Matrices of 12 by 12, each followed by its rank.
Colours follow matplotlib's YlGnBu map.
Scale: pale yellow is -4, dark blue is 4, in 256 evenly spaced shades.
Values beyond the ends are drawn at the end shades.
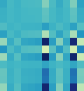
one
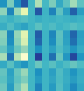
one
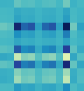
one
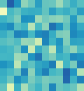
full rank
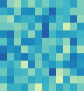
full rank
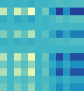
one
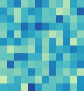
full rank
